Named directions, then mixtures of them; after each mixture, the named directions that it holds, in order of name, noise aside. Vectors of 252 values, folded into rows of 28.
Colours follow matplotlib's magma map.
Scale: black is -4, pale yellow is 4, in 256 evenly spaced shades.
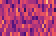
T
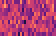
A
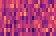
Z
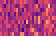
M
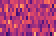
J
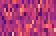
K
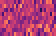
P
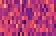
A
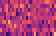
J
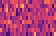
J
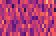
T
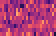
J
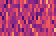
K, M, T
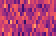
A, K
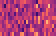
M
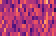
T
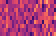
J, M, T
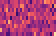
J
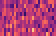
Z
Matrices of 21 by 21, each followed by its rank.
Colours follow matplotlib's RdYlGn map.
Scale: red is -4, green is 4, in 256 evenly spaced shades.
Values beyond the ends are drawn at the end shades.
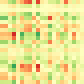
two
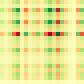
one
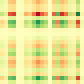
one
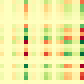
one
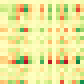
two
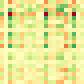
two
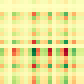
one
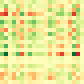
two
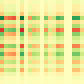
one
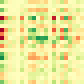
two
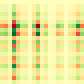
one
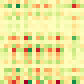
two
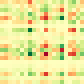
two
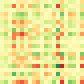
two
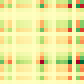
one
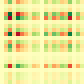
one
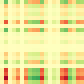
one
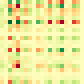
two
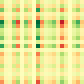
one
